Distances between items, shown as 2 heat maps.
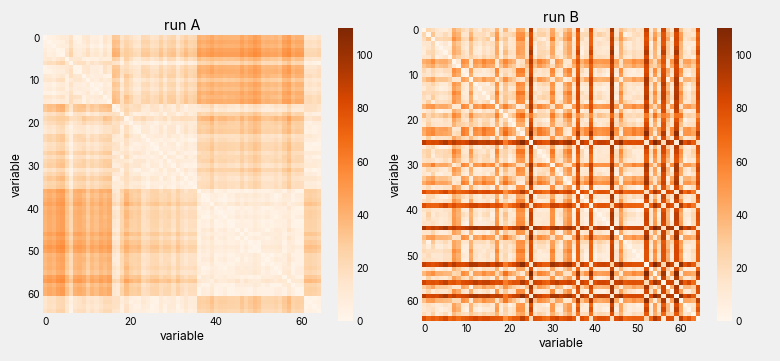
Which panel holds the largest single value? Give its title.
run B
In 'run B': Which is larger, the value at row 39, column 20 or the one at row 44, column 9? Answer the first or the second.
the second
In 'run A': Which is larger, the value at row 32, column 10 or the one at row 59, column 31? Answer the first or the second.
the second
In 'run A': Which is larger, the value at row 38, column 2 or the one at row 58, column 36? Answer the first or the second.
the first
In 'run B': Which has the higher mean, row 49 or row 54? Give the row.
54
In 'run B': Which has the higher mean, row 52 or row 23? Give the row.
52
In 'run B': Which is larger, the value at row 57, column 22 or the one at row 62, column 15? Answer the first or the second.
the first
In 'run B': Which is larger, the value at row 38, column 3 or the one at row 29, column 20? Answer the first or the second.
the first
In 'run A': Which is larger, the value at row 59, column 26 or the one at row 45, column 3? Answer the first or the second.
the second
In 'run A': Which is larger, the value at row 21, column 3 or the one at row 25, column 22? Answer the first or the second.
the first
